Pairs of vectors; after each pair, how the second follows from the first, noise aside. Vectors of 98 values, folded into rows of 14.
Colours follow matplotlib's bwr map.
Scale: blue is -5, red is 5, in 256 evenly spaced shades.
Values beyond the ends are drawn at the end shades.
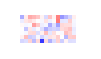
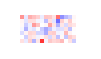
sign-scrambled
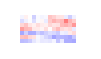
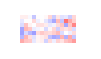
sign-scrambled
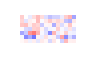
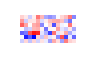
scaled up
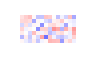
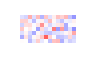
sign-scrambled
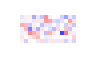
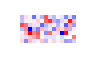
scaled up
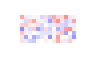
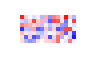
scaled up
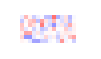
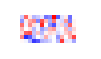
scaled up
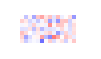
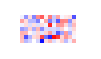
scaled up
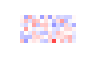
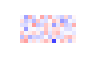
sign-scrambled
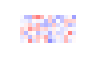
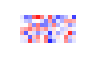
scaled up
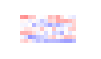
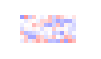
sign-scrambled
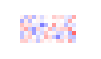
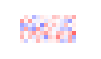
sign-scrambled
